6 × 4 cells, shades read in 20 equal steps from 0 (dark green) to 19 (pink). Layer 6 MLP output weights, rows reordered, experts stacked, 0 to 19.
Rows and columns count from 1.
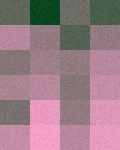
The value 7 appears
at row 1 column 1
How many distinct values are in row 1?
4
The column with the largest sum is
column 4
